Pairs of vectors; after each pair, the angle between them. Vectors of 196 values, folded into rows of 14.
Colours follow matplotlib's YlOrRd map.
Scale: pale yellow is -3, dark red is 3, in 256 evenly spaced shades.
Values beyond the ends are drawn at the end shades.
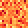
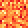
nearly opposite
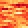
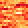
nearly parallel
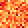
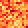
partly opposed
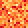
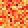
nearly opposite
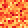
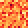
orthogonal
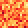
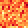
nearly opposite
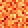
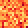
orthogonal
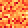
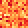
partly aligned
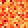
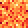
partly opposed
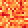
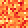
partly aligned
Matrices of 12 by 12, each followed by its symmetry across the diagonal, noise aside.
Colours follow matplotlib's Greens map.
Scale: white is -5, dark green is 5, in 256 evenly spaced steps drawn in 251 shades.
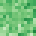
antisymmetric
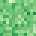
neither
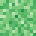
symmetric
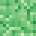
antisymmetric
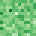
neither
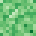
symmetric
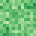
symmetric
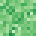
symmetric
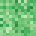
antisymmetric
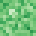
symmetric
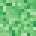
antisymmetric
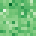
antisymmetric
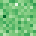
antisymmetric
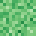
symmetric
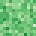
antisymmetric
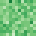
neither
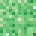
symmetric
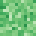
neither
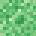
symmetric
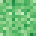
neither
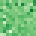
antisymmetric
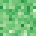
neither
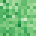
antisymmetric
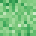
neither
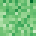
neither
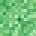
symmetric
